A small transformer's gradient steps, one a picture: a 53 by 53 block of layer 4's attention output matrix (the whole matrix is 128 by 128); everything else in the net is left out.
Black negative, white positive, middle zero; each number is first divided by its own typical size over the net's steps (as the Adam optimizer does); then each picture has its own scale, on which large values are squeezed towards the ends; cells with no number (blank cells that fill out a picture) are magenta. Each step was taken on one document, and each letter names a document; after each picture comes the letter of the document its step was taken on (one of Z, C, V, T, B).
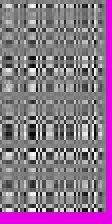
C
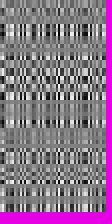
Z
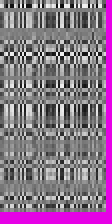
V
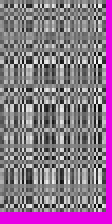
V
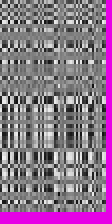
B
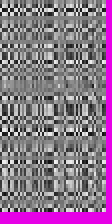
B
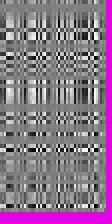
C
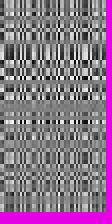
Z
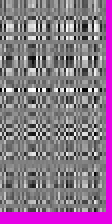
C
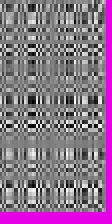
C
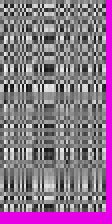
V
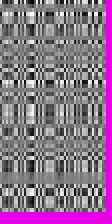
V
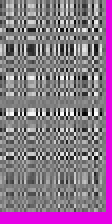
C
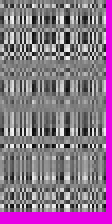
V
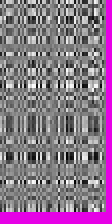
C
